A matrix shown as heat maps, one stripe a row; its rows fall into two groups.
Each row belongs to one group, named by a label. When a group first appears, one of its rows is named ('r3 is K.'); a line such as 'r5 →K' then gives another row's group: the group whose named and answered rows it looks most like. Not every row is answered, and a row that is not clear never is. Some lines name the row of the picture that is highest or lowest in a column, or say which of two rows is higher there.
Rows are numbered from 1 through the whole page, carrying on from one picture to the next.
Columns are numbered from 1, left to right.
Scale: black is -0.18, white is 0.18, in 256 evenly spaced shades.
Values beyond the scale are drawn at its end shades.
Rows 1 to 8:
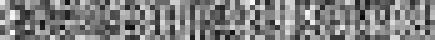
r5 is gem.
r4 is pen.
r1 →gem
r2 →gem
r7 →pen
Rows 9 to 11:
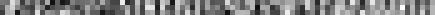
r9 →pen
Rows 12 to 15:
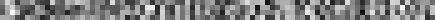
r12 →gem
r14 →pen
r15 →gem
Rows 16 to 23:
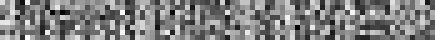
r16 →gem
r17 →gem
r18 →pen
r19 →pen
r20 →gem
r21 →gem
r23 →gem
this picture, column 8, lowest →16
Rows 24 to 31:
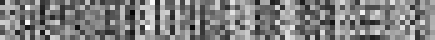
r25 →gem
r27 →pen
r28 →gem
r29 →pen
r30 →pen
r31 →gem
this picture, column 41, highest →24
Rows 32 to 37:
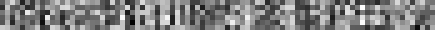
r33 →pen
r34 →gem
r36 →pen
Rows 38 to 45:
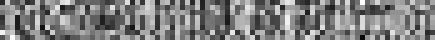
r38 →pen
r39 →gem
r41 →pen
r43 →pen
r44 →gem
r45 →pen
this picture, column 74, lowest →44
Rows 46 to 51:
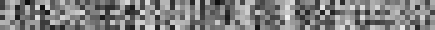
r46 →pen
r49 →pen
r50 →gem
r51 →pen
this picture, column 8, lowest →48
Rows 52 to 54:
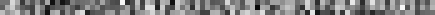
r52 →pen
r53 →pen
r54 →gem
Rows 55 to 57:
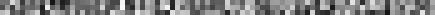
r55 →pen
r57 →gem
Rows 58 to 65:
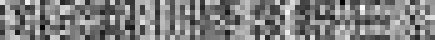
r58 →gem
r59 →pen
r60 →pen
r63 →pen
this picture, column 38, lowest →61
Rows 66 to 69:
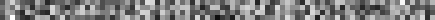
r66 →pen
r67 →gem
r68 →gem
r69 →pen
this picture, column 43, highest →67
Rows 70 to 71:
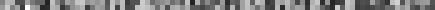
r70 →gem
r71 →gem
